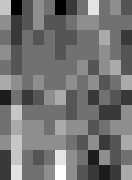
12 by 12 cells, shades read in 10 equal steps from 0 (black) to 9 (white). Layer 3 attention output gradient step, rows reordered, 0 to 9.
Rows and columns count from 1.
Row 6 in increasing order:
3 4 4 4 4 4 5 5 5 5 6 6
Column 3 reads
3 3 4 4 4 4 2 4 5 5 4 4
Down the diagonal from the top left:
7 2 4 4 4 4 3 4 3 2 3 6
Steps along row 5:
down up same same same same up down up up down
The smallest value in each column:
1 0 2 3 3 0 2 3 1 1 2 2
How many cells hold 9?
1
